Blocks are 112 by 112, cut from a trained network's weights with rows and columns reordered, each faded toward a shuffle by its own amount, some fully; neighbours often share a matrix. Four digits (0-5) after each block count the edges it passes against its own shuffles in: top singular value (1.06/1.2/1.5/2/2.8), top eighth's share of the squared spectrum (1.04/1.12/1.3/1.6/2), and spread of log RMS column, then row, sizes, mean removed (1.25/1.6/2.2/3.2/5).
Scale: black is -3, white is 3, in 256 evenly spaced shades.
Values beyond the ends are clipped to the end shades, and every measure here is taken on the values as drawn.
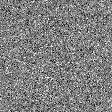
0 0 0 0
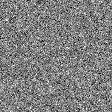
2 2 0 0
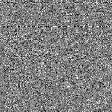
3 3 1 2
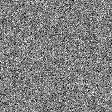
2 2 0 0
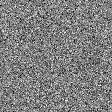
1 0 0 0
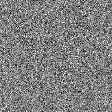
3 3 1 1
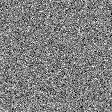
0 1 0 0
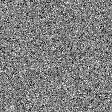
0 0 0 0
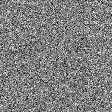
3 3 1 0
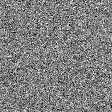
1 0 0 0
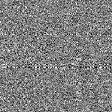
3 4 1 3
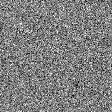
2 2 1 0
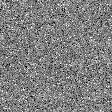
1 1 0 0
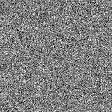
3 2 0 0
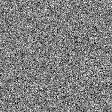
2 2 0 0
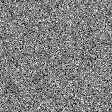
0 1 0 0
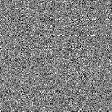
3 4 2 3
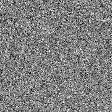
2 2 0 0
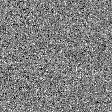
1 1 0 0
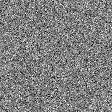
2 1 0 0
